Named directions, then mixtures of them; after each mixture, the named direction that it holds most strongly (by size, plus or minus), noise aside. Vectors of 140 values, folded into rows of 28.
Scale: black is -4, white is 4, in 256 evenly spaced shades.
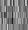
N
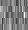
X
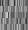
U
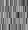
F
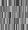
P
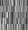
U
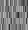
F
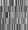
U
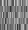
P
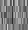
N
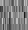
X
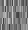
F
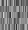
P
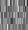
N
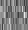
X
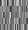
P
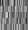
U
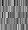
U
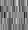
X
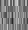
N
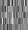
N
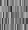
P
